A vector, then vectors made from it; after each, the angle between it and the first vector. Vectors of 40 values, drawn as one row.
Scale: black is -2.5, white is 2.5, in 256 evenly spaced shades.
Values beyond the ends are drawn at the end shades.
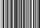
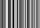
partly opposed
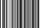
orthogonal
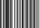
orthogonal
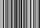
nearly parallel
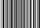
nearly parallel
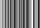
partly aligned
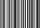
orthogonal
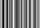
partly aligned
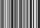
partly aligned
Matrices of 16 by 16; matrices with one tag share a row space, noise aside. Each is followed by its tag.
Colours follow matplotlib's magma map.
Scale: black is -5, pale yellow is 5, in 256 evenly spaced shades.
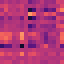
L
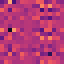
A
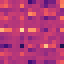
L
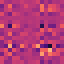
A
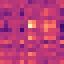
L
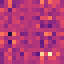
A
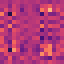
A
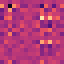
A
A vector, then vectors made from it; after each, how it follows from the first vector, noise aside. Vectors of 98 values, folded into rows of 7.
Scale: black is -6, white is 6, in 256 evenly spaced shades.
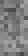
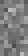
sign-scrambled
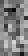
scaled up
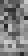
scaled up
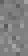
partly zeroed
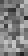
scaled up
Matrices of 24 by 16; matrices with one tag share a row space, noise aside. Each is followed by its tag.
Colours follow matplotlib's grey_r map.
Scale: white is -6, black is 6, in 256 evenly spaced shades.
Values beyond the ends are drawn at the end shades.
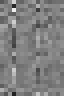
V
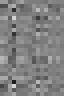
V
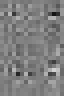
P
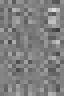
P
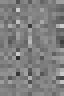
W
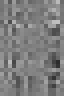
P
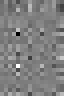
W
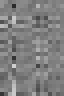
V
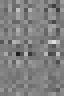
P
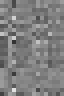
V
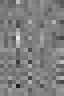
W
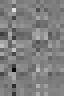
V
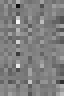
W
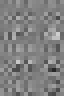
P
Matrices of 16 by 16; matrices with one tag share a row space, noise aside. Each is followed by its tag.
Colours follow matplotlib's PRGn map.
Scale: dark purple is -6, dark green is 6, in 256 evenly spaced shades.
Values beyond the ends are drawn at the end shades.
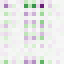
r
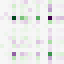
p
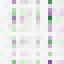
p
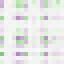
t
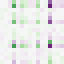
p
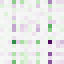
p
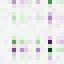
p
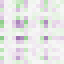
t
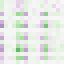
t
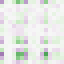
t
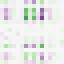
r
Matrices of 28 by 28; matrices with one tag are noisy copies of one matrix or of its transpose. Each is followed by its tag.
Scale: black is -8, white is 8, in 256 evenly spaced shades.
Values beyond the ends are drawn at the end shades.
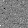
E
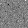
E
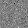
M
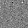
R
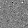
R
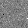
M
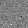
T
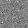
R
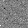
E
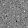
T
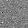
R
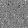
E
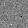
T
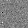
R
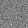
T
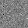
M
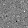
T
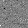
E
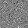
M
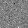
M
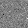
M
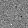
T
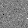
M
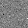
M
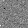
E
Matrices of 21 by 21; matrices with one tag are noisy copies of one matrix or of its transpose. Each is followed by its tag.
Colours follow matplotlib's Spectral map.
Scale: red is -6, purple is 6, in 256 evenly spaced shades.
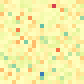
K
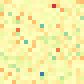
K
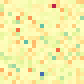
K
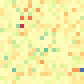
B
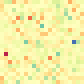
K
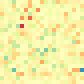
B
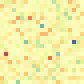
K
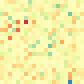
B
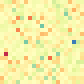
K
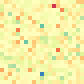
K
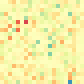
B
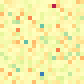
K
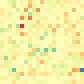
B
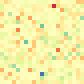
K
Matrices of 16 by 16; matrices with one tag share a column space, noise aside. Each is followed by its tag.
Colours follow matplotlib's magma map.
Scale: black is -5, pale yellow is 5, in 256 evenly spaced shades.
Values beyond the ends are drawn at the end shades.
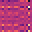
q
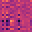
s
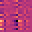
s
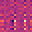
s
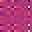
q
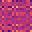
q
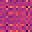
q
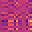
s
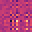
s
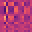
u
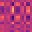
u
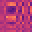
u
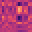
u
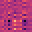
s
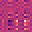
s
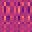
u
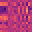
u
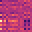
s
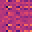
q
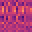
u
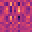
u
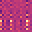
s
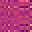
q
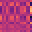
u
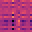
s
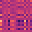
s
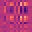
u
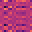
q
